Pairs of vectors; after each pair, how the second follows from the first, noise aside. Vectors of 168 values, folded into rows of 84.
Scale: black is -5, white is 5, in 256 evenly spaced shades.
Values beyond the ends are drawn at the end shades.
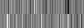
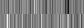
copied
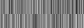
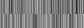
copied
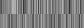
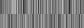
copied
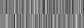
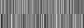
shuffled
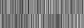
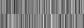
shuffled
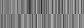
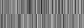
copied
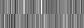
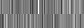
shuffled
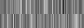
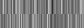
shuffled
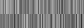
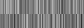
copied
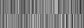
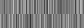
shuffled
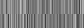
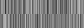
shuffled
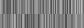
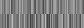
shuffled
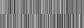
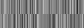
shuffled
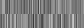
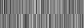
shuffled
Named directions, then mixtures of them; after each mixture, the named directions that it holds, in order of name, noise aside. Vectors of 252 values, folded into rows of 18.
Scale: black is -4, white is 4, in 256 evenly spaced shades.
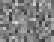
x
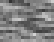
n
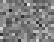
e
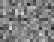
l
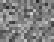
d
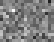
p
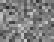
d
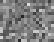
e, p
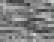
n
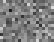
e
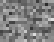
d, n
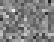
p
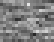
e, n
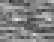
n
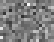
e, l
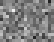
p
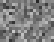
d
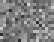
e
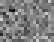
e, p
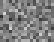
l, p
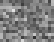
n, p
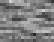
n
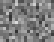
x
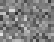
e, p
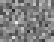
p, x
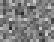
l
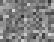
e, p
